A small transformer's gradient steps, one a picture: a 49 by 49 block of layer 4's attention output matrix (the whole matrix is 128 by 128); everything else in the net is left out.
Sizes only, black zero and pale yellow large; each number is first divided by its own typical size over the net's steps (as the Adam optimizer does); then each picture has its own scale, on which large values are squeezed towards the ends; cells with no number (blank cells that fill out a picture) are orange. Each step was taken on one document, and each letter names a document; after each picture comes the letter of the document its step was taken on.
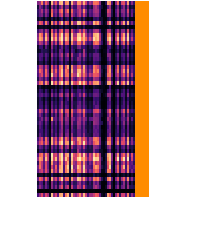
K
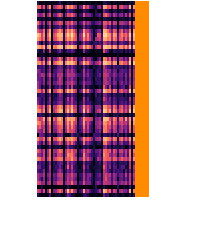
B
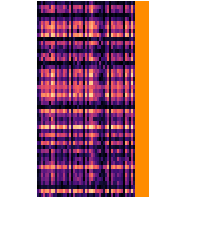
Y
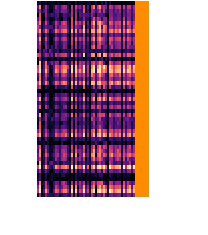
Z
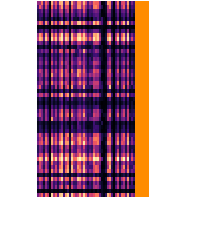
K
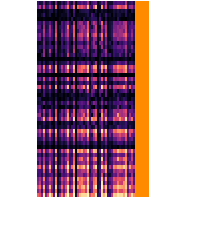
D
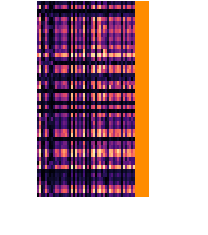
Z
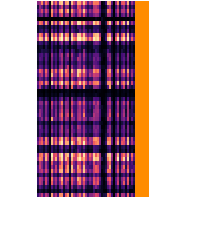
K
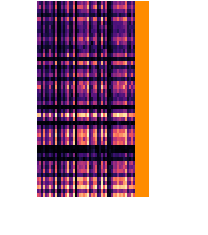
D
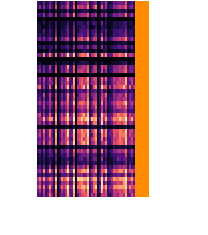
D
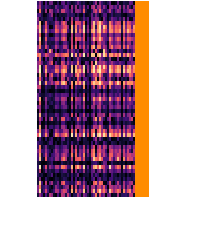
Z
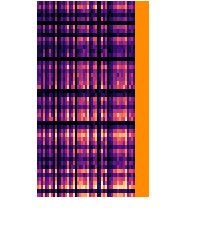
D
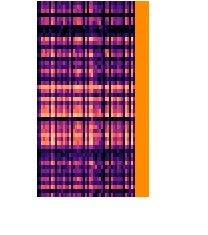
Y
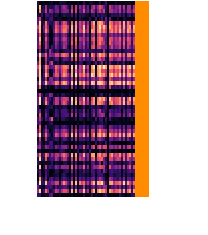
Z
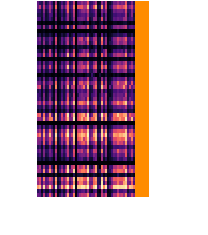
D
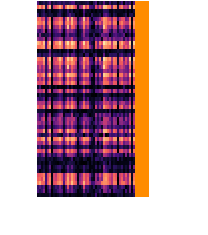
B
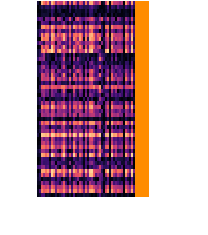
Y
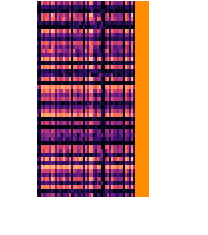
Y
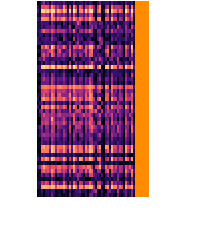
Y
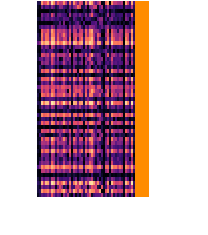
Y
